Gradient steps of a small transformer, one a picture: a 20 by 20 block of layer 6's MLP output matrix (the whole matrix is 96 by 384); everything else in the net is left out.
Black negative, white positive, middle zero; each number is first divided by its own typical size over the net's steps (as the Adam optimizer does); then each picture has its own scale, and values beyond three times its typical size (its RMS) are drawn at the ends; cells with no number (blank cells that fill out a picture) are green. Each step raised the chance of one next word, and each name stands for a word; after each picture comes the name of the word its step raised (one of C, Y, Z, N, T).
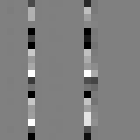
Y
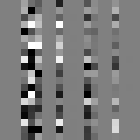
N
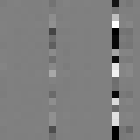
Y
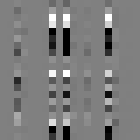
Y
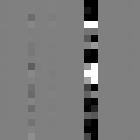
N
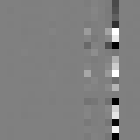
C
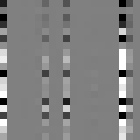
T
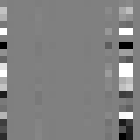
C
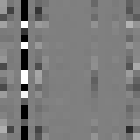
N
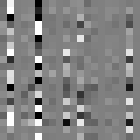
T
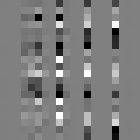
Y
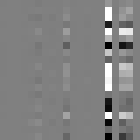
C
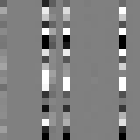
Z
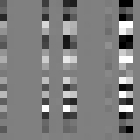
T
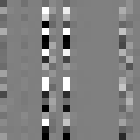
Z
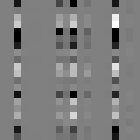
Y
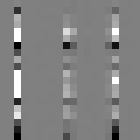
C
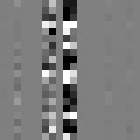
N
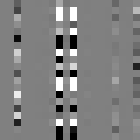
Z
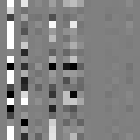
N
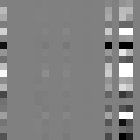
C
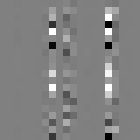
C
